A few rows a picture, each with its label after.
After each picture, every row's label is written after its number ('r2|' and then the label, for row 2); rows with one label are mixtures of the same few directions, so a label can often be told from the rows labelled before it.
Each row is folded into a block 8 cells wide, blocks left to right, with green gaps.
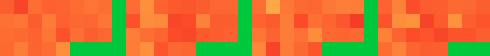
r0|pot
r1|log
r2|pot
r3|log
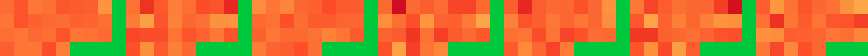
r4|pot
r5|pot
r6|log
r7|pot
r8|pot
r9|pot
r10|pot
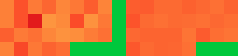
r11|log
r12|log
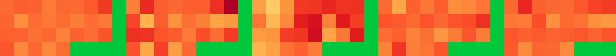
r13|pot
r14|pot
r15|log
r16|pot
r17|pot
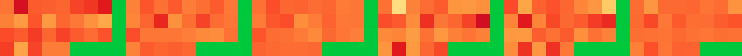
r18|pot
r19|log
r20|log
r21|pot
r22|pot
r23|pot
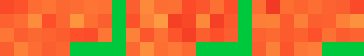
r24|log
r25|log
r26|pot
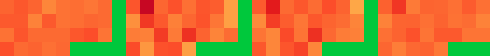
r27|log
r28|pot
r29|pot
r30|pot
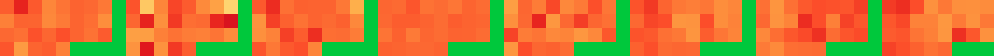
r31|pot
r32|pot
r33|pot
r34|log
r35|log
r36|log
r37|log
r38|log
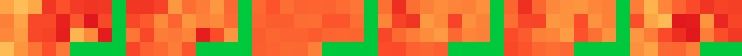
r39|log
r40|log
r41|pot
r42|log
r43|log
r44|log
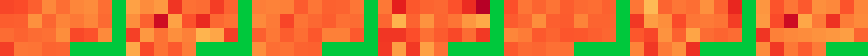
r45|log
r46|log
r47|log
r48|pot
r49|log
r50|pot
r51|log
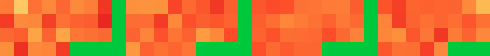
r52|pot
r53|log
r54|log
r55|pot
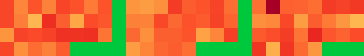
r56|log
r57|log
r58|pot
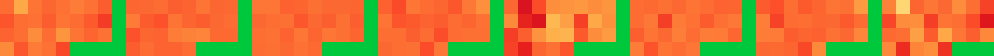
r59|pot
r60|log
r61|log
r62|pot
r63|log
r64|log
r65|pot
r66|pot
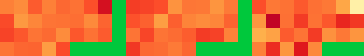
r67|pot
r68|log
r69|pot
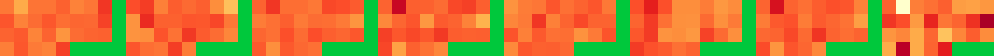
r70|pot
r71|pot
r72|pot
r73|pot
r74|log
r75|log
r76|pot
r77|pot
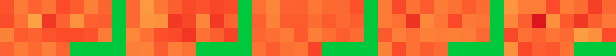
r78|log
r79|log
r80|pot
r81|log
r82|log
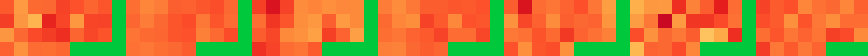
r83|log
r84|log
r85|log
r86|log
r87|pot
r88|log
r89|log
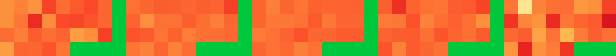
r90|log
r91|pot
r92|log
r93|pot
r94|pot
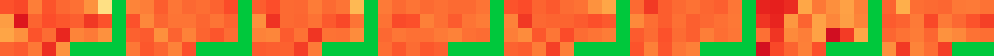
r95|pot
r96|pot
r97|pot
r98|log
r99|pot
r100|pot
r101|log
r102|pot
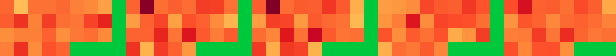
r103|pot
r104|pot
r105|pot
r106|log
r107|pot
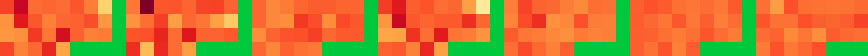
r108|pot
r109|pot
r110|log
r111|pot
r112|log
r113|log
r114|pot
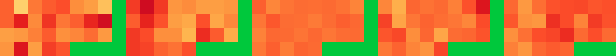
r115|pot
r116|log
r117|pot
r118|pot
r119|log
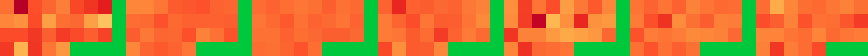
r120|pot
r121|log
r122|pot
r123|pot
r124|log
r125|log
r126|pot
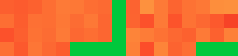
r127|log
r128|pot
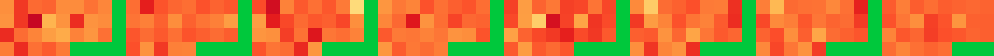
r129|log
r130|pot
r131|pot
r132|log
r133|log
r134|pot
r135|pot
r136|log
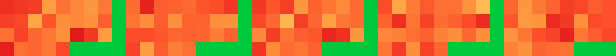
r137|log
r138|pot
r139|log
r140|pot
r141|log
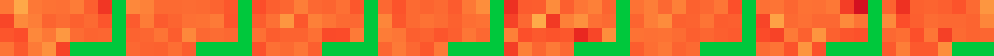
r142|pot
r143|pot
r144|log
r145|pot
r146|log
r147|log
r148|pot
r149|pot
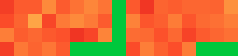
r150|log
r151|pot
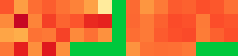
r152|pot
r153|log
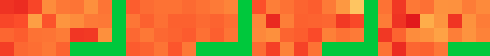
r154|log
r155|pot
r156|pot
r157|log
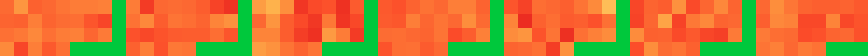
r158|pot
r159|pot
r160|log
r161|log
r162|pot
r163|log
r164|log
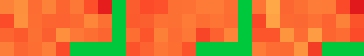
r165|pot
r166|log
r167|pot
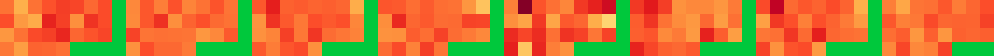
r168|log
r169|log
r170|pot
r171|pot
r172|pot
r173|log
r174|pot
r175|pot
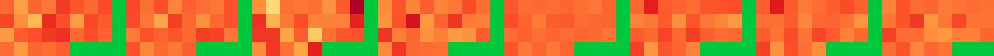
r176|log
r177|log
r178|pot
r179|log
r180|log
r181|pot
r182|pot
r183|log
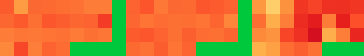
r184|pot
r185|pot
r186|log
